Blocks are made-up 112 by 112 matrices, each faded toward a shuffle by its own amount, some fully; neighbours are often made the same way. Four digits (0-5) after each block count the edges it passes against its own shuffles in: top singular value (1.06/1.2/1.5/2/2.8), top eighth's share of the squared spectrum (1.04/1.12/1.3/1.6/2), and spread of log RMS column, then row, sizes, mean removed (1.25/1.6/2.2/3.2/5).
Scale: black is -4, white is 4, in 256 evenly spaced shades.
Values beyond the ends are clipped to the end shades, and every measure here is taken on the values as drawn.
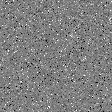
1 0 0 0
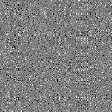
4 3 2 2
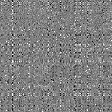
5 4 3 3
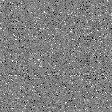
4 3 1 2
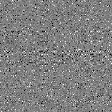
4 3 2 2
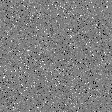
0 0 0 0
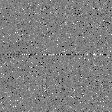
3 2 0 1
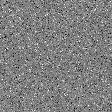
1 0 0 0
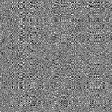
5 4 3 3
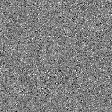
3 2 0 1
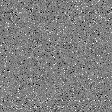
3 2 0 1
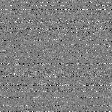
2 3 0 4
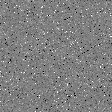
0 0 0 0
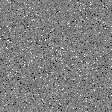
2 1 0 0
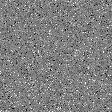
2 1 0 0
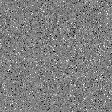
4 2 1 0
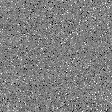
3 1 0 0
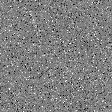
2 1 0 0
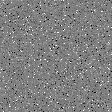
2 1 0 0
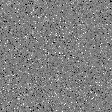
2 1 0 0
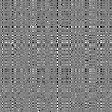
5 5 4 4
